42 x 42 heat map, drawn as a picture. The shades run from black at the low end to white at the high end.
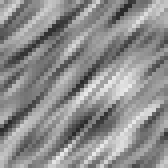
The grain runs diagonally up to the right. The middle right is the ninth with the highest average. The histogram is bell-shaped. No row or column stands out.
